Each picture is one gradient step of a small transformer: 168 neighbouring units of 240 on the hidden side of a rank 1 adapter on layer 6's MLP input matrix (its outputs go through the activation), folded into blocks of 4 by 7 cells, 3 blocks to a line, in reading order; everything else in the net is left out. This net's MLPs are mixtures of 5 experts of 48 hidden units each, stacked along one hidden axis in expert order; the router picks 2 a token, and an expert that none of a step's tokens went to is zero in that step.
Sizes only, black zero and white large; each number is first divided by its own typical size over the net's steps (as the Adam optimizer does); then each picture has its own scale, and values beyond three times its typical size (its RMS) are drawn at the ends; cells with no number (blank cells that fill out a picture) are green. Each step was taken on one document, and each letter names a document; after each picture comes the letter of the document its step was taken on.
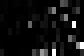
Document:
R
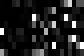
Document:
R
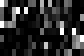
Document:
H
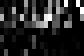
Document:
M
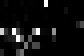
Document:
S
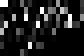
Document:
H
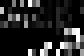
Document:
H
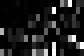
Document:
R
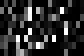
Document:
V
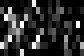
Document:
V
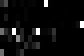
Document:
S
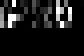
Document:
H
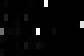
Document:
S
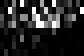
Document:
M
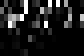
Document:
V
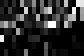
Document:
M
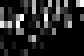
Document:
M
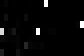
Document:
S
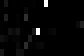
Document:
S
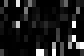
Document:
R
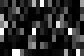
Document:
H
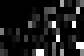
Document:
R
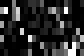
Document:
H
